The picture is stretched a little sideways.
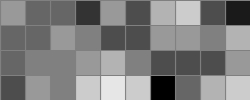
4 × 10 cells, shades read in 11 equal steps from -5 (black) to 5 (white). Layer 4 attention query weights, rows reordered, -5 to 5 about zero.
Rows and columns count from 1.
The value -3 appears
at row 1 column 4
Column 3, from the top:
-1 1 0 0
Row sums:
-6 -1 -3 8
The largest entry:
4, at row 4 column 5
